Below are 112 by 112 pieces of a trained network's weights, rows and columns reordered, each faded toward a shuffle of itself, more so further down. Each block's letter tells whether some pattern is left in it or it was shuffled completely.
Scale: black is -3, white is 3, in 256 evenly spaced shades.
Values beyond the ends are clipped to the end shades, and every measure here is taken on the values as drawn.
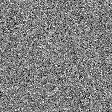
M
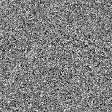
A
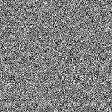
A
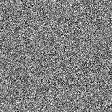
A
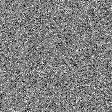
M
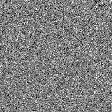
A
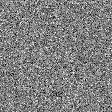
M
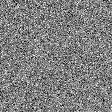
M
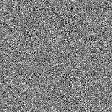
A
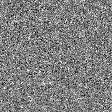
A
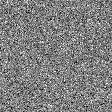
M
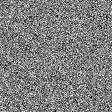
A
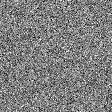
M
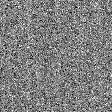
A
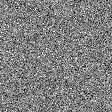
M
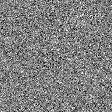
A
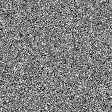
M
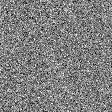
M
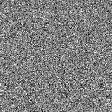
A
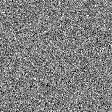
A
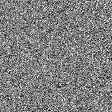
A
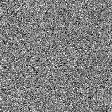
A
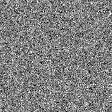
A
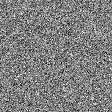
A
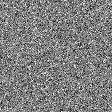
M
